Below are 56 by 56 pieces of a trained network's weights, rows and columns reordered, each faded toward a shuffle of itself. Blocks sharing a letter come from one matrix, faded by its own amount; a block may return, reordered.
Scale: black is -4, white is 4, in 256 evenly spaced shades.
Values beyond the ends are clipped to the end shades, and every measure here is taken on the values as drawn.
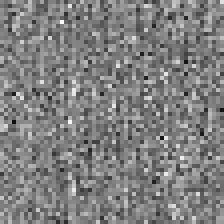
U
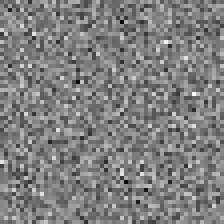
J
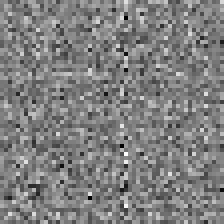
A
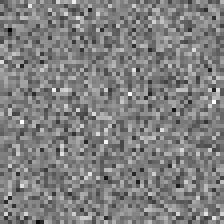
J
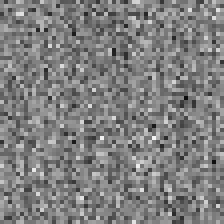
U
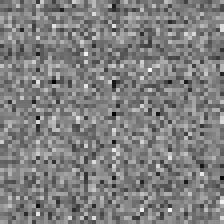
A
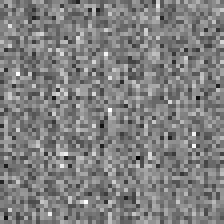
U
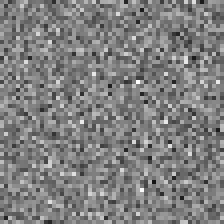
J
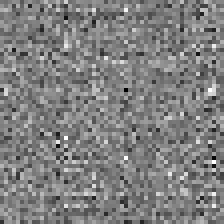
A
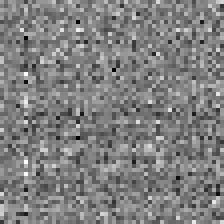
A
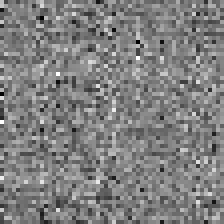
A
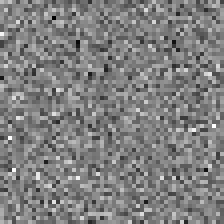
J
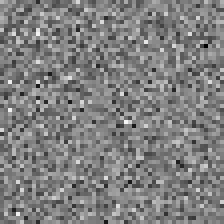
J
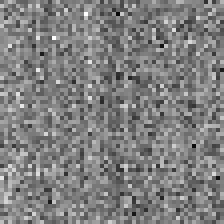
U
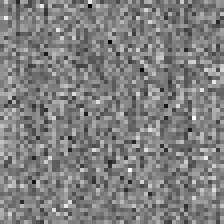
U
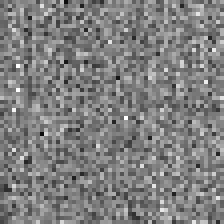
U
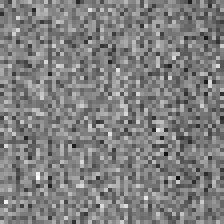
U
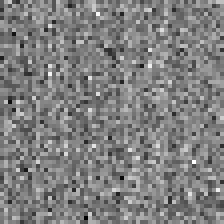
U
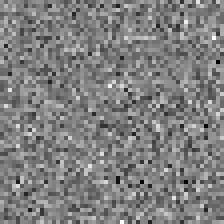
J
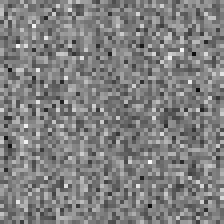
U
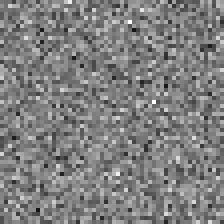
J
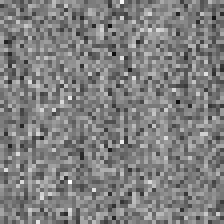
U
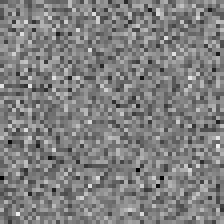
J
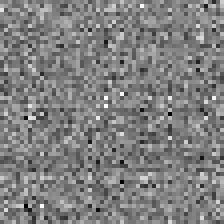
A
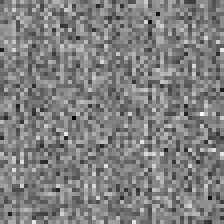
U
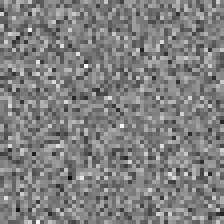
J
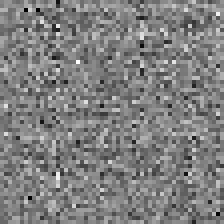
A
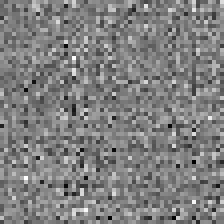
A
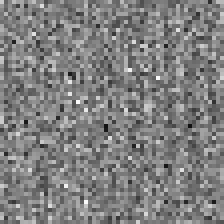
U
